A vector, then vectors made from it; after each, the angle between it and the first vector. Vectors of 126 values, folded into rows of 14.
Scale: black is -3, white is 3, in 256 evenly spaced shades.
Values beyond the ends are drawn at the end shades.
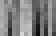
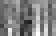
nearly opposite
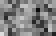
partly aligned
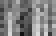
nearly opposite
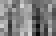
nearly parallel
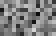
orthogonal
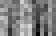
nearly parallel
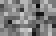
partly aligned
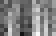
nearly opposite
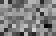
orthogonal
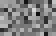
orthogonal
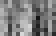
nearly parallel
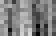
nearly parallel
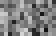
partly aligned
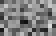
orthogonal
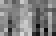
nearly parallel
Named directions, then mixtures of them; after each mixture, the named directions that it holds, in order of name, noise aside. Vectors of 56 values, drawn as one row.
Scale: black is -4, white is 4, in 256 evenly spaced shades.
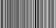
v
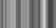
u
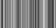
u, v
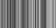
u, v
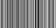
v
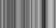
u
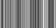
u, v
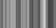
u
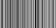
v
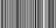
u, v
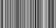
u, v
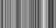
u, v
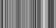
u, v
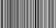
v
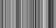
u, v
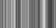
u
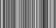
u, v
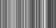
u, v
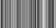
u, v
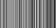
u, v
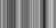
u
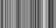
u, v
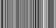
u, v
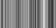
u, v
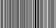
v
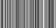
u, v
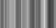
u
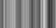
u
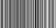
v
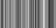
u, v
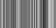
u, v
